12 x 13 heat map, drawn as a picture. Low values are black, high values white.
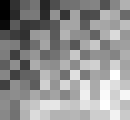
Mirror symmetry: none. Slope: up to the bottom right. Ninth with the highest average: bottom right. Ninth with the lowest average: top left. Odd rows or columns: none.
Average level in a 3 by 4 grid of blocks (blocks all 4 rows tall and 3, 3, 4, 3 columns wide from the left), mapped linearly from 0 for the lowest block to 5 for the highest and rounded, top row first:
0 1 2 3 | 1 2 3 3 | 2 4 4 5
